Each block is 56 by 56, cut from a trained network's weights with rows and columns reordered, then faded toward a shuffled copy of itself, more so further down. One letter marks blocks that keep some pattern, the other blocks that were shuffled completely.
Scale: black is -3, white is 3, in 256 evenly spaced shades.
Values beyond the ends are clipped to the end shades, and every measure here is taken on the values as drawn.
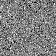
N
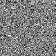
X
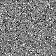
N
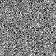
X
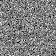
N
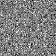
X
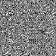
X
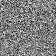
N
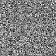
X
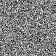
N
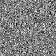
X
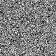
N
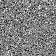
N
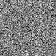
X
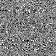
X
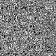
X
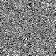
X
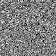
X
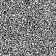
N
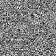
X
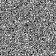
X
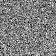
N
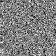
X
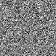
X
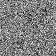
N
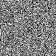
N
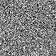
N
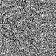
X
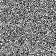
N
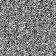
N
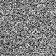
X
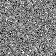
N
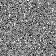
N
